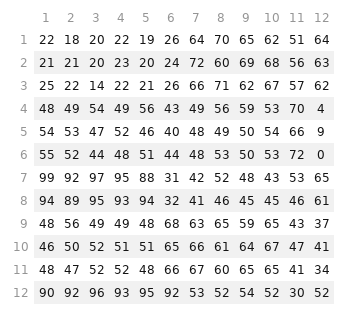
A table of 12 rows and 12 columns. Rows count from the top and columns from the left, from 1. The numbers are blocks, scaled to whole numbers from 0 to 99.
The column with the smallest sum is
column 12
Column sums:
650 641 640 649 637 557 679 695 690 694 632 492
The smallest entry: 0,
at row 6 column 12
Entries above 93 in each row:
0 0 0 0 0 0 3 3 0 0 0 2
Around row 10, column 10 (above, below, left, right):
65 65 64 47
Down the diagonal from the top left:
22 21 14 49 46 44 42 46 59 67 41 52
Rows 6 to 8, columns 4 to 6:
48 51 44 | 95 88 31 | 93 94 32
